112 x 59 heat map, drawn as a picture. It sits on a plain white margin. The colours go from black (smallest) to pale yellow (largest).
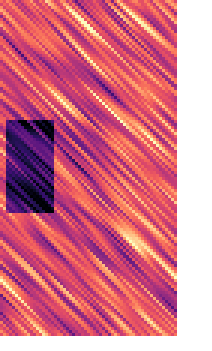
The middle left is the ninth with the lowest average. An odd patch, lower than its surroundings, sits in the middle left. Streaks slant down to the right.
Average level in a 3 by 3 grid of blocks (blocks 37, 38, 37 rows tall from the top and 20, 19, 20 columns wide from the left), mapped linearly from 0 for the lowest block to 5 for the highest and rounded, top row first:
4 4 5
0 4 5
4 4 5
